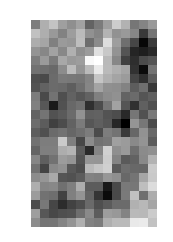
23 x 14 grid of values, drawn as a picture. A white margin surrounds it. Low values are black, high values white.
There is no overall slope. The texture is blotchy. The halves do not mirror each other. Overall the values sit about 50% of the way up the scale.
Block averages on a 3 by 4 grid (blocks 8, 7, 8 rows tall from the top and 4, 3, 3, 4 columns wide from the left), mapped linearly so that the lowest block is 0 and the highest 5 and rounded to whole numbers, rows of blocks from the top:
3 4 5 0
1 1 2 1
2 2 2 4
